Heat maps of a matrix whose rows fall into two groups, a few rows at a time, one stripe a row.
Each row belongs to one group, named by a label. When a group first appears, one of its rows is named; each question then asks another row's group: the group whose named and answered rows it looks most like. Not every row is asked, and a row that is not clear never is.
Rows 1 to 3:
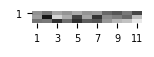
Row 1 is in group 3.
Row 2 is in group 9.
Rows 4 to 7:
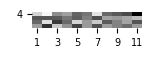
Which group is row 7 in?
9
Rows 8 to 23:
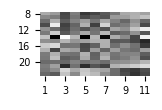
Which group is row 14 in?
9
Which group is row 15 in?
3
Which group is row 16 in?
3
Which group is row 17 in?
9
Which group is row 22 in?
3
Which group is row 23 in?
3
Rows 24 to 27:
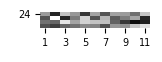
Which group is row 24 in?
9
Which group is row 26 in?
3
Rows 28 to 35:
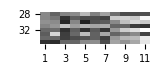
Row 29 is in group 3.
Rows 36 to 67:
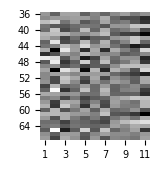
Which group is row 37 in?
3
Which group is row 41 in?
3
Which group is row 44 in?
3
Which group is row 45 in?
9
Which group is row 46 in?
3
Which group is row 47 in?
3
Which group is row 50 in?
9
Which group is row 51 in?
3
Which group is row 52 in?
9
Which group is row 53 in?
9
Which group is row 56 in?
3
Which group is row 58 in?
9
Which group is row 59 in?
9
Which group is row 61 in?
3
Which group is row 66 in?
9
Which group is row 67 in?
9
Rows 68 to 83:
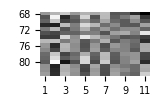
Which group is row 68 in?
3
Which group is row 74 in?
3
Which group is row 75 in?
3
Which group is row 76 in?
9
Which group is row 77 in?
9
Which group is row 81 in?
9
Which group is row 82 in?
9
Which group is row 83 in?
9
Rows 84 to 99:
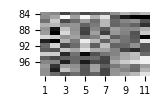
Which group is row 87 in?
3
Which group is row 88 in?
9
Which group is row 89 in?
9
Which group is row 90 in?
3
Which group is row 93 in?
3
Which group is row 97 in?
9
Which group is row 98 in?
9
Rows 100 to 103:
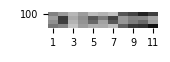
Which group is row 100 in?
3
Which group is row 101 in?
9
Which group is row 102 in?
9
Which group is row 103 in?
3
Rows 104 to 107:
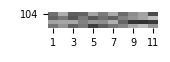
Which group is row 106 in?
3
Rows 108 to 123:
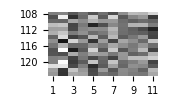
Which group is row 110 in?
3
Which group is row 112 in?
3
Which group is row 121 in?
3
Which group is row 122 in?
9
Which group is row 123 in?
9
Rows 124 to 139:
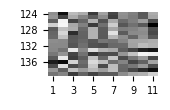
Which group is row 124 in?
9
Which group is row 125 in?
9
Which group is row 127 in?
3
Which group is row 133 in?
3
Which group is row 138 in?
3
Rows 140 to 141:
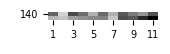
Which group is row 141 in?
3
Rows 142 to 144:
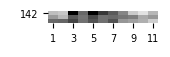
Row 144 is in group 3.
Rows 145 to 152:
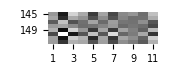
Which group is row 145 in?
9
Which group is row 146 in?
9
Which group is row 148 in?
3
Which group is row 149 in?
9
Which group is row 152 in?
9
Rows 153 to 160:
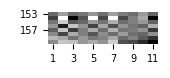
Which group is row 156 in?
9
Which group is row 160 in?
3
